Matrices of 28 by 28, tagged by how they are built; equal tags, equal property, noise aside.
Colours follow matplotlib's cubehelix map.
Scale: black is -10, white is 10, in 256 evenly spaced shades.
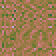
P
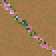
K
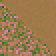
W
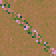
K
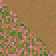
W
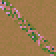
K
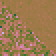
W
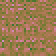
P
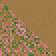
W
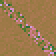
K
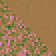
W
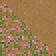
W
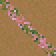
K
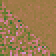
W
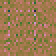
P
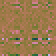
P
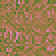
P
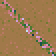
K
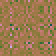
P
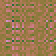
P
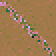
K
